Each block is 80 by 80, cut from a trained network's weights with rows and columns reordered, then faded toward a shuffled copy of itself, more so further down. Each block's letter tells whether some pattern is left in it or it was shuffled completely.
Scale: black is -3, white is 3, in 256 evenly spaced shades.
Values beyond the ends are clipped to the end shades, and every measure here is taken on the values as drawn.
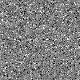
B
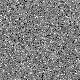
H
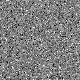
H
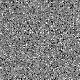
B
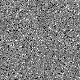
B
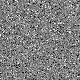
H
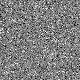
H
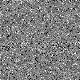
B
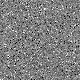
H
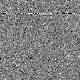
B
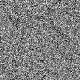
B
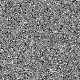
B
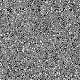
B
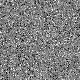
H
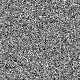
H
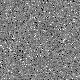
H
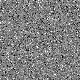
H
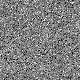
H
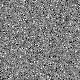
H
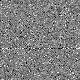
B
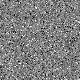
H
